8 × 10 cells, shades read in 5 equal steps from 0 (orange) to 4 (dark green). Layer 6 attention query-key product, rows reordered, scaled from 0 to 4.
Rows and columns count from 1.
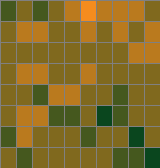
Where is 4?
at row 6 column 7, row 7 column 9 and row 8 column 10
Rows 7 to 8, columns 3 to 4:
2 2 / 2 2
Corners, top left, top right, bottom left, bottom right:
3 2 2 4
